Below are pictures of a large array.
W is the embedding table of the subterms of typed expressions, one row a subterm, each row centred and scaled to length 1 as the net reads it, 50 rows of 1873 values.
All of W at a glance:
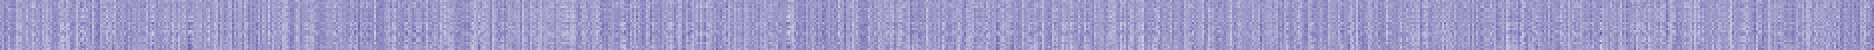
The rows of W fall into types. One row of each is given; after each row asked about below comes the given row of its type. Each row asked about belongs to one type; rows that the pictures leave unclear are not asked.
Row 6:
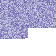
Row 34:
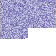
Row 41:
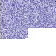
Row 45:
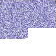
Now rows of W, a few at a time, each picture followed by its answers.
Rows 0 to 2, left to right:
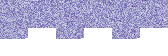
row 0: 41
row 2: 45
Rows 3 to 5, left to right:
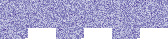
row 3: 6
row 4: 34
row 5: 6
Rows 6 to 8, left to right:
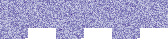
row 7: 6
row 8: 34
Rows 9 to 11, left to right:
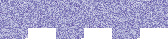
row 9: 41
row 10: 34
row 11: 41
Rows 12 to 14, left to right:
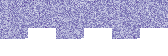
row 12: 6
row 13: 41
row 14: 6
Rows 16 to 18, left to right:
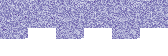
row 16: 34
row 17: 41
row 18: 41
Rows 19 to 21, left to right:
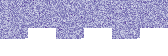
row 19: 6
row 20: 34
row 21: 6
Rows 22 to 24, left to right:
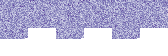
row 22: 45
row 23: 41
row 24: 45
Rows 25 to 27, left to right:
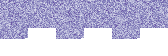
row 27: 41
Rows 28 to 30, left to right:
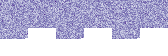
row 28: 41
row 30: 6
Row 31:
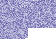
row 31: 41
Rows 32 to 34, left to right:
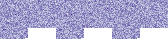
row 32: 34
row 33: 6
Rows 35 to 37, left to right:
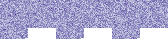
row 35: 6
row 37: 41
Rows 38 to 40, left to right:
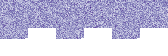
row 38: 41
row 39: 34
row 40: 45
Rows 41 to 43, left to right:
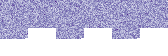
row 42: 34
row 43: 6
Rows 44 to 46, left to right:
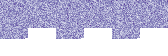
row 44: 34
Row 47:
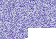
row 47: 45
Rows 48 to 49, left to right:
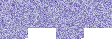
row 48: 41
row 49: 34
